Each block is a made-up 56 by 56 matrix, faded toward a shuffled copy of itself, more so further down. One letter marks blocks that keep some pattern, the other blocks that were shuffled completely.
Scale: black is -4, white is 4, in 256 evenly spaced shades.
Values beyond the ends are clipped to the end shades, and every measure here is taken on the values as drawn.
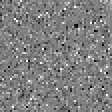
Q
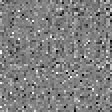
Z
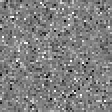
Q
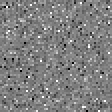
Q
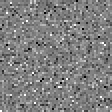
Q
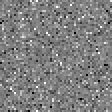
Q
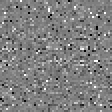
Z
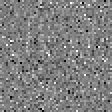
Z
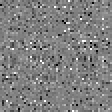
Z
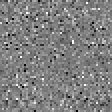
Z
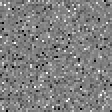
Q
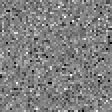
Q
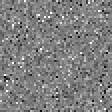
Q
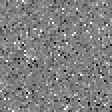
Q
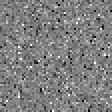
Q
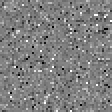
Q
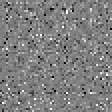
Z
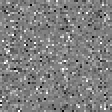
Z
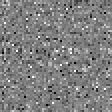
Z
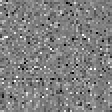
Z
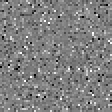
Q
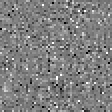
Z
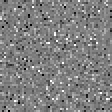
Q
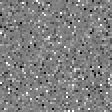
Q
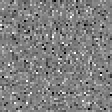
Z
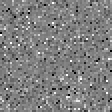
Q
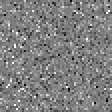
Q
